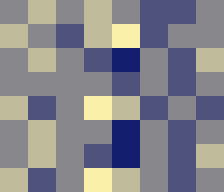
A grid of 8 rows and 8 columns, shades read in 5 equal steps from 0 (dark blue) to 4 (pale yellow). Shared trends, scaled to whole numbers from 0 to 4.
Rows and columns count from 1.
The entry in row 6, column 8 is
2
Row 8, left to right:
3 1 2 4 3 2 1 2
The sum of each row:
16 18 14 14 17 14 14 18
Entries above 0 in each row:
8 8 7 8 8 7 7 8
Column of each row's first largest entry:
2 5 2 1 4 2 2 4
